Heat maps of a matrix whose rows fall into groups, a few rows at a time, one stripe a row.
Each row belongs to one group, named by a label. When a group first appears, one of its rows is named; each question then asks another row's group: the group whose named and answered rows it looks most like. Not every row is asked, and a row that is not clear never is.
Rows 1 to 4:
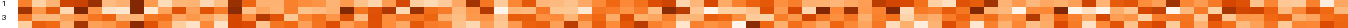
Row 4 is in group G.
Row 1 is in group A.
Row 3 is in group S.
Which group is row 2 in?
G
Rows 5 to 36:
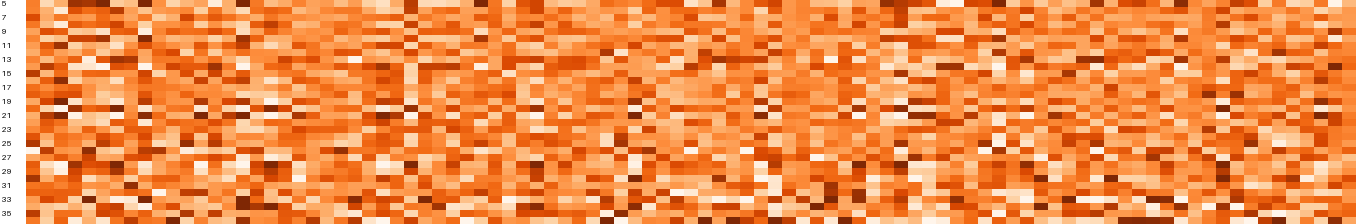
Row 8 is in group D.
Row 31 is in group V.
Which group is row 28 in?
D
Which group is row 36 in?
G
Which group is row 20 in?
D
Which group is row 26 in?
G
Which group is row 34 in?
S
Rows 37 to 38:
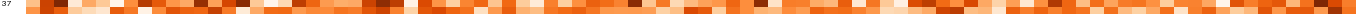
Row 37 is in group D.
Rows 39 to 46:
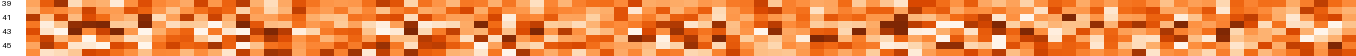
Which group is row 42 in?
A
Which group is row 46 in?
S
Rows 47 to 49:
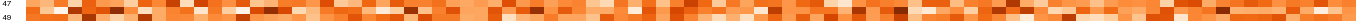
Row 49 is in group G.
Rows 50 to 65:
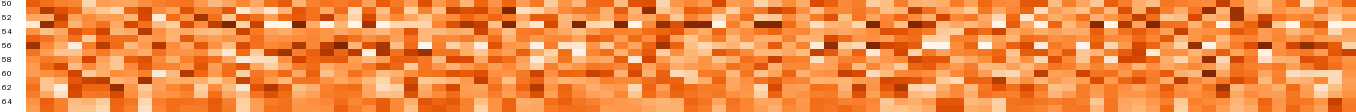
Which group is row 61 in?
A
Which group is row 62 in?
D
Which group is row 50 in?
S
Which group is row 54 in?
A
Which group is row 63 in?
D
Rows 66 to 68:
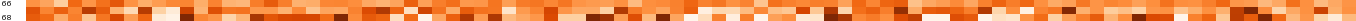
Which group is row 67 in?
G
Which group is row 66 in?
D
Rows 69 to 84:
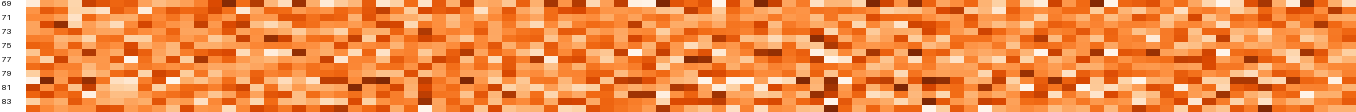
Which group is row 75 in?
V
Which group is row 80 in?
G
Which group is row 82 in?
S
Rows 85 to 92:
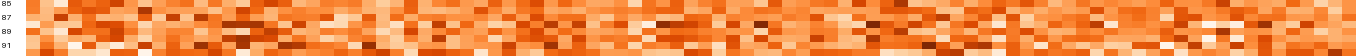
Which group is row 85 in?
D
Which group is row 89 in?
D
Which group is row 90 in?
S
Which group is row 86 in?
A
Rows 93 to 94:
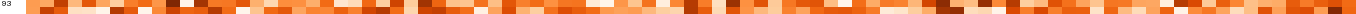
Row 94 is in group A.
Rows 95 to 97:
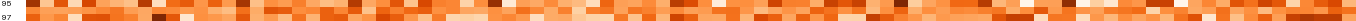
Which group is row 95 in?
G
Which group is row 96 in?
S
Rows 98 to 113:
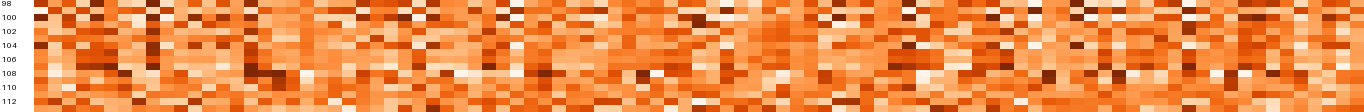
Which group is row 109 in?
S
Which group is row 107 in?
A
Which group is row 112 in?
V
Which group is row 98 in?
G
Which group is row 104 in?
G
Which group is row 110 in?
D
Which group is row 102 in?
A
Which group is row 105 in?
A
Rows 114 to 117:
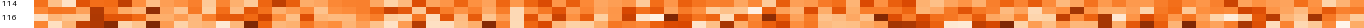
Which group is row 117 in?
A
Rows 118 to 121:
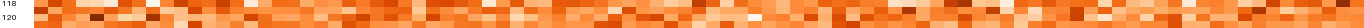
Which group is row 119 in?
G
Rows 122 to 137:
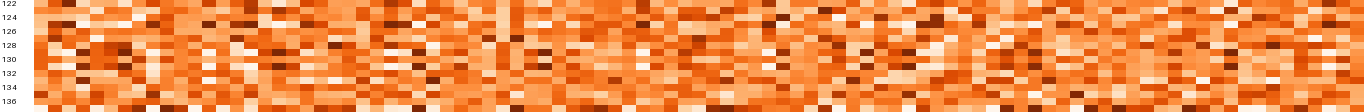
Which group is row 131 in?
D
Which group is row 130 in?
V
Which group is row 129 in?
D
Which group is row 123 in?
S
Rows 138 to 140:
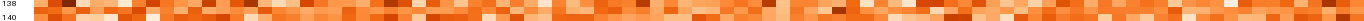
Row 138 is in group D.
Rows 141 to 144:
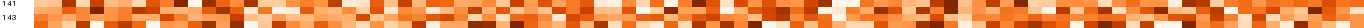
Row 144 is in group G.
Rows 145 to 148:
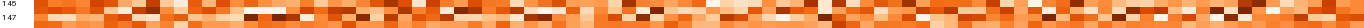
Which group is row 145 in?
G
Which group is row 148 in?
V
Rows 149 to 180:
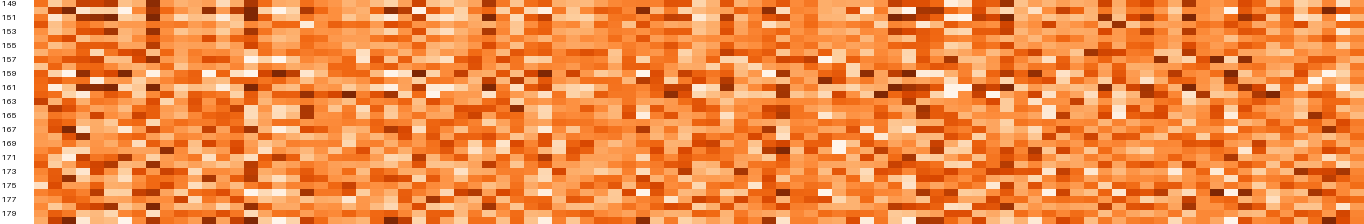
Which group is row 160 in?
S
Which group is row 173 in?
V
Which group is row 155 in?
A
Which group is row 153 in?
A
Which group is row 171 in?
D
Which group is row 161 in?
A
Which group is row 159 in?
D
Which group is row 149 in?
A
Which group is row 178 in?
A
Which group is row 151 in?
A
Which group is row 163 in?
G
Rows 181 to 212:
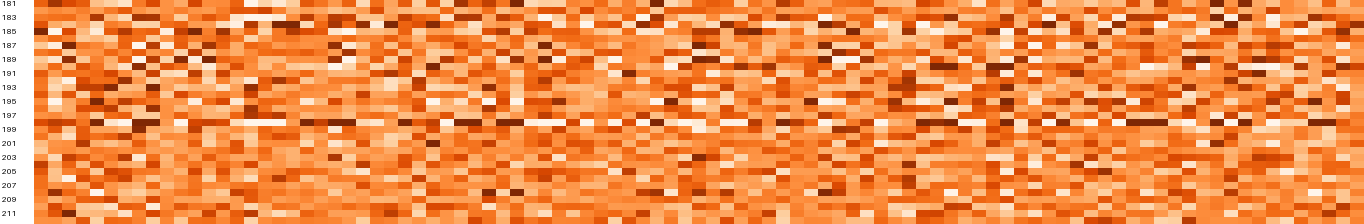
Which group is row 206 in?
D
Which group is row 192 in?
D
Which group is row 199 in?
V
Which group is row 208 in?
S
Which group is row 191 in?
G
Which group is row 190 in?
V
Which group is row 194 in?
G
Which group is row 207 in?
G
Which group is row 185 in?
G
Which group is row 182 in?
S
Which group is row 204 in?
G
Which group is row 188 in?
V
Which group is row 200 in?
D
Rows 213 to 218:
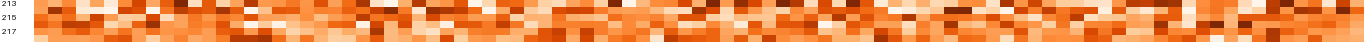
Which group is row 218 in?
S
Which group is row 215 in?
G
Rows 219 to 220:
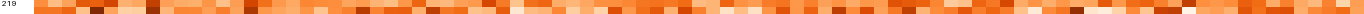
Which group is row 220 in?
G
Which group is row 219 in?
A
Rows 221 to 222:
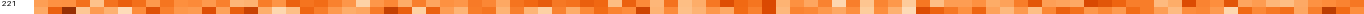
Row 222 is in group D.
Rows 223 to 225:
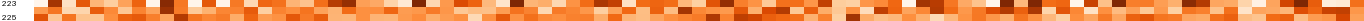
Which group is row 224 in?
V
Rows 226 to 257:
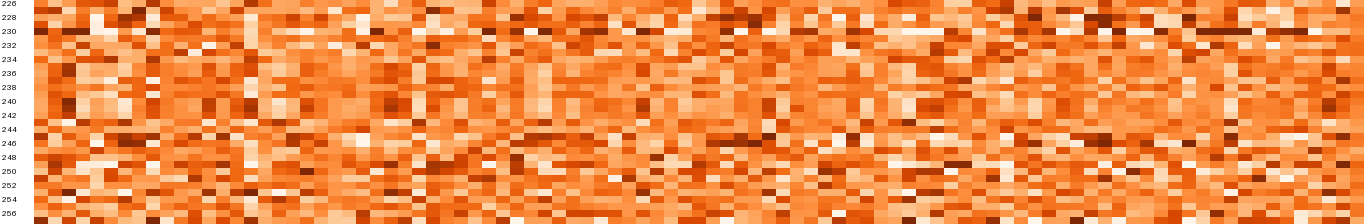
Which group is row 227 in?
V
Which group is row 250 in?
S
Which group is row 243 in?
D
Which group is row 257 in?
G
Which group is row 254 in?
D
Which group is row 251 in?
G
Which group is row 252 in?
S
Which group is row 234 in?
A
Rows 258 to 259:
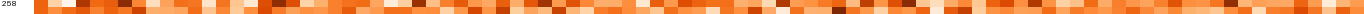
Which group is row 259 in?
V
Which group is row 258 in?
D
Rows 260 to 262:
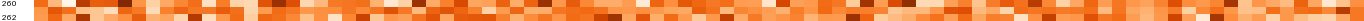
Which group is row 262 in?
V
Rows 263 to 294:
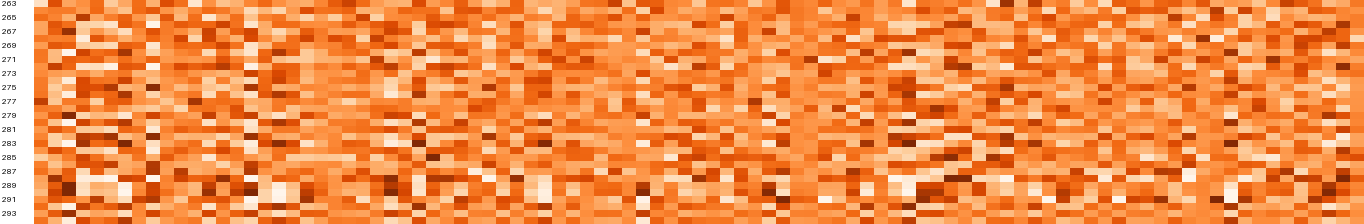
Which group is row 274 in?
D
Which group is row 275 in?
A
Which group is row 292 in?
D
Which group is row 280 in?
D
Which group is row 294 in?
D
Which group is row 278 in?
G
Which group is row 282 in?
A
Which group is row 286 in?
A
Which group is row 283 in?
D
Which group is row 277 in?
G
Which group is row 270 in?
D
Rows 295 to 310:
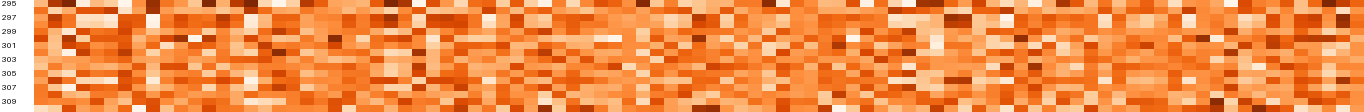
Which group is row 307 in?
D
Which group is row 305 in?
D
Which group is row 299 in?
D
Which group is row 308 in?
V
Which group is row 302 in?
D
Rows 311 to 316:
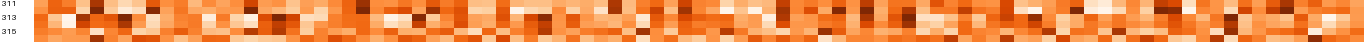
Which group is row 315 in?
S
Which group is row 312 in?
G
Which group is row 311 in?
G
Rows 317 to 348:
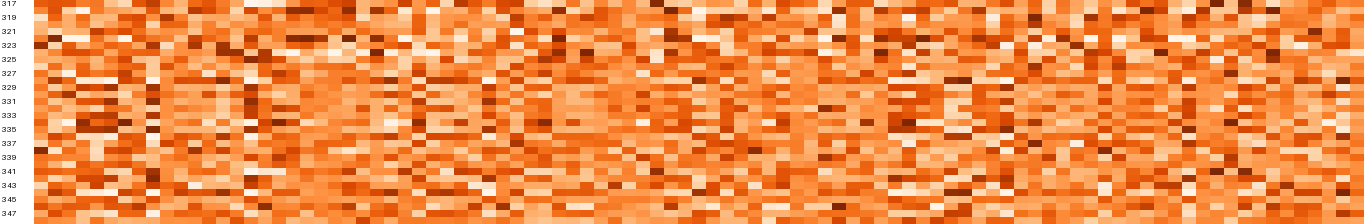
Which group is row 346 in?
V
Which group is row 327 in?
D
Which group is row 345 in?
A
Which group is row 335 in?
A
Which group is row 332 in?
S
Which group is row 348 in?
G
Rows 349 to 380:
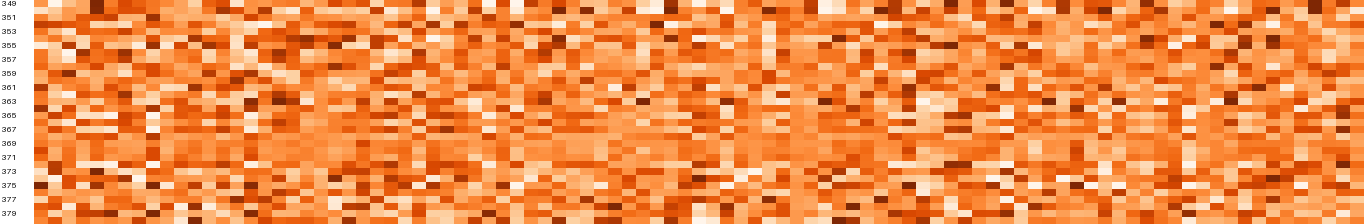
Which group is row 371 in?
G
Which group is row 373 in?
G
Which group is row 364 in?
G
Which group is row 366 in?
D
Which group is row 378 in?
V
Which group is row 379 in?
A
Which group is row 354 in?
V
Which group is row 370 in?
G
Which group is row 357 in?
D
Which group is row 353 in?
D
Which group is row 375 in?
G
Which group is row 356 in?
D
